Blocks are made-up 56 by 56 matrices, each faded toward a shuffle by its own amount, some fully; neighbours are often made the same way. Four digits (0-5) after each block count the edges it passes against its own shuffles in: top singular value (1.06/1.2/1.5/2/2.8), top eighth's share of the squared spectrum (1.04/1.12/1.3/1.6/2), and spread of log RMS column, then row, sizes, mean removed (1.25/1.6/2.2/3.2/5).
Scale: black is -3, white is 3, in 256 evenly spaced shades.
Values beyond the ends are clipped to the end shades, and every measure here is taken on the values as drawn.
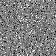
2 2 0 0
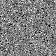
0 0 0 0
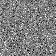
0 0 0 0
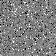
0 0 0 0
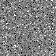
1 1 2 0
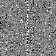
2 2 3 0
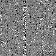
2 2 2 0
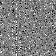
1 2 2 0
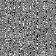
2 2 3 0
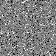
0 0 0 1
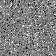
0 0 0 0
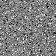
0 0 0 0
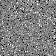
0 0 0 0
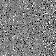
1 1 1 0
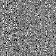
1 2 3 0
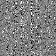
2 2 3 0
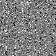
0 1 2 0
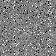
1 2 1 0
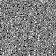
3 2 0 1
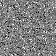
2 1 0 0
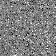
2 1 1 0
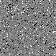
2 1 0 0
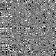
4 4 2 2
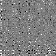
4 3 2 2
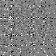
4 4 2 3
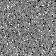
0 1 0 0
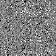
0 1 2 0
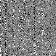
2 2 2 0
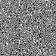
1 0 1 0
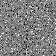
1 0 1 0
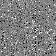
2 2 1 0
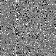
1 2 2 0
